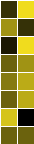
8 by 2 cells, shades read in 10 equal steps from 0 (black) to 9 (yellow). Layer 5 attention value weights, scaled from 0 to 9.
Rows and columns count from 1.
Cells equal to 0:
1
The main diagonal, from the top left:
2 2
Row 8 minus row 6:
0 -3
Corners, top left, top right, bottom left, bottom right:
2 9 4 4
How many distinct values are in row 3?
2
